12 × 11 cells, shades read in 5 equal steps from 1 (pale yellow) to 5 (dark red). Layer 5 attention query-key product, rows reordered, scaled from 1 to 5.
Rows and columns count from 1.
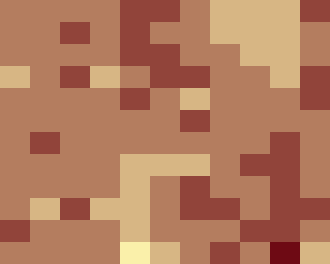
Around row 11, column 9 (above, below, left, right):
3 3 3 4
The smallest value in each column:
2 2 3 2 1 2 2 2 2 2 2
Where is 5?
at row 12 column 10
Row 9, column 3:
3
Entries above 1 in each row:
11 11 11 11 11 11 11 11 11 11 11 10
